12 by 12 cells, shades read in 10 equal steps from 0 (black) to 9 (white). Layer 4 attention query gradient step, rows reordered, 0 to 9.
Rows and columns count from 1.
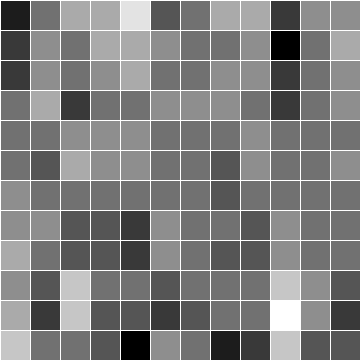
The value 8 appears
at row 1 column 5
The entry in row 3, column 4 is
5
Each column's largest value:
7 6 7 6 8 5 5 6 6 9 5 6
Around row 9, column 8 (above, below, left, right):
4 4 4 3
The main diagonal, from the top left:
1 5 4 4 5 4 4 4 3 7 5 3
